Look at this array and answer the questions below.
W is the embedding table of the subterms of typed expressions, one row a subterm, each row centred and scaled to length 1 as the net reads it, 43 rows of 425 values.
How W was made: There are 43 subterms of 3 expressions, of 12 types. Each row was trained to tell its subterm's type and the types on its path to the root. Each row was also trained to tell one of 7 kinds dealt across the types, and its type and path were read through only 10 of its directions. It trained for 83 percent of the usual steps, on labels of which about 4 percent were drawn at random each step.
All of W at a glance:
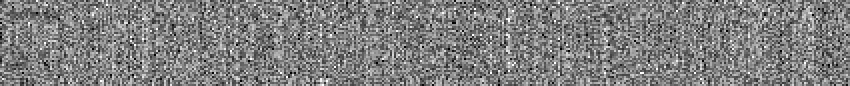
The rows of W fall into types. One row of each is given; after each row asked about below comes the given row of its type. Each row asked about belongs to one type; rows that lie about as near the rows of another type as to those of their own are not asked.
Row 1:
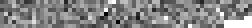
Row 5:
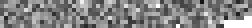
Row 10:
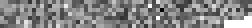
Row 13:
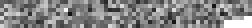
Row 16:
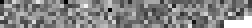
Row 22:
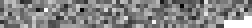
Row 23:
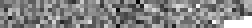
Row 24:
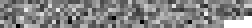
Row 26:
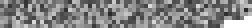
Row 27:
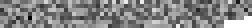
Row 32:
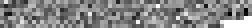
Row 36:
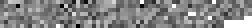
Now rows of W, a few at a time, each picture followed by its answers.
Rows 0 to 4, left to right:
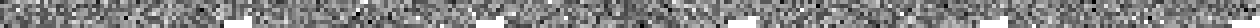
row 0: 36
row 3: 27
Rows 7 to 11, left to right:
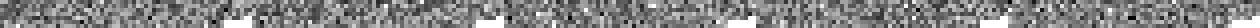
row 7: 24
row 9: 5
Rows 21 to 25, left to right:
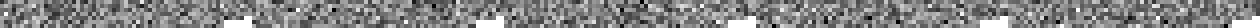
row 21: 5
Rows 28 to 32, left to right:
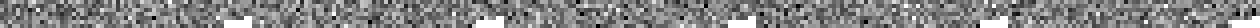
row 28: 5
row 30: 1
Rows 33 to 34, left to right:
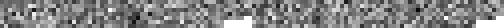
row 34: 26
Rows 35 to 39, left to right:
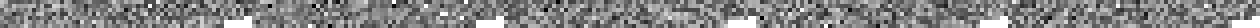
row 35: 10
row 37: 24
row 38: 27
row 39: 32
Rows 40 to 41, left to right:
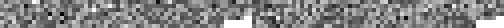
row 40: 36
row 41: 13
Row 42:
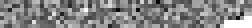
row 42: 36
